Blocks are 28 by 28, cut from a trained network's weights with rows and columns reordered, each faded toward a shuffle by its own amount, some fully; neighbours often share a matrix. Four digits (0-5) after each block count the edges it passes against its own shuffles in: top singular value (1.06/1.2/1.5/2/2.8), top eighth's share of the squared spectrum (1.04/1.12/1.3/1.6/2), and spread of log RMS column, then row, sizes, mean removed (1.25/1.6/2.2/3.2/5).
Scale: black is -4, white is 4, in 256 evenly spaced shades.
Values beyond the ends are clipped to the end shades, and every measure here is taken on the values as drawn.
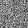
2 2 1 0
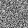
0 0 0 1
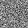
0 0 0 0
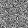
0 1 0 0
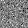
0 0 1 0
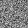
0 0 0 0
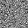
0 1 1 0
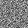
0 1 0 0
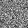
0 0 0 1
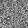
1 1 0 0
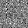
2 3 1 0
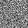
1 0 0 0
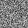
0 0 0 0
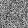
0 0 0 0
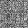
3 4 1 0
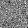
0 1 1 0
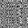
3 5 2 2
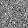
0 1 0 0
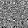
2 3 1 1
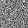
2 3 1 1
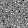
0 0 0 0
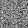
2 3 1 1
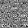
2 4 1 2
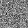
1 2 0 0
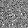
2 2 0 0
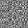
3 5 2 2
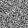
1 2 0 0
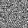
2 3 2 0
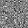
2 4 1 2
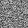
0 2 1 0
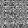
3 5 3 0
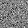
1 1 0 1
